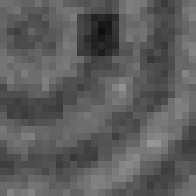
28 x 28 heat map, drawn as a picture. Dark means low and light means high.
Slope: none. Odd rows or columns: none. Odd patch: lower, in the top middle. Rings: centred on the top left. Ninth with the lowest average: top middle.
